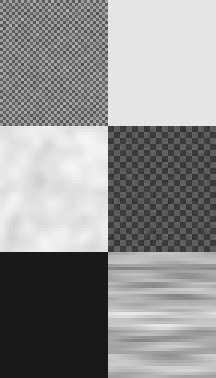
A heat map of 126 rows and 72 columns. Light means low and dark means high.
It is made of 3 by 2 panels. Panel 1,1: middling, checkered, strong in contrast. Panel 1,2: very low, flat. Panel 2,1: very low, blotchy, faint in contrast. Panel 2,2: high, checkered. Panel 3,1: very high, flat. Panel 3,2: low, streaked across.
